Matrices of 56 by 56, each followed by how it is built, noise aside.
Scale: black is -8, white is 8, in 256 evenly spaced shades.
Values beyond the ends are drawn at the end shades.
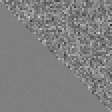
upper triangular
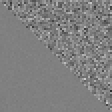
upper triangular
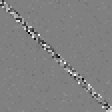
banded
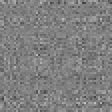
low rank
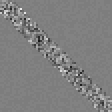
banded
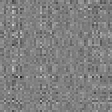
low rank
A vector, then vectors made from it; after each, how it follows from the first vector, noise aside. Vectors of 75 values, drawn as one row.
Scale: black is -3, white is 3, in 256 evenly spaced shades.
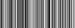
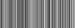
shrunk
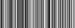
copied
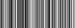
copied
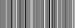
partly zeroed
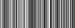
negated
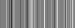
partly zeroed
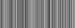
shrunk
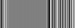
partly zeroed
